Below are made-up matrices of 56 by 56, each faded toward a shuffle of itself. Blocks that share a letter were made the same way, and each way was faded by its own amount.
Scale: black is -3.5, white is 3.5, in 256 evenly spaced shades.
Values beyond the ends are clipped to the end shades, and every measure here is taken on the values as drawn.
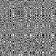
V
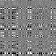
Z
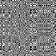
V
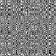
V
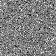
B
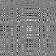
Z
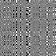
Z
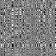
V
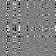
Z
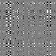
Z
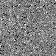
B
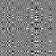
Z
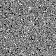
B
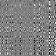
Z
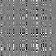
Z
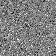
B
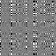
Z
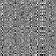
V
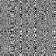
V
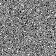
B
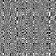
V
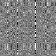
V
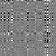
Z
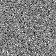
B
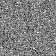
B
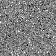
B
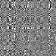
V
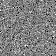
B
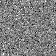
B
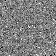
B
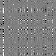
Z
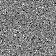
B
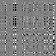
Z
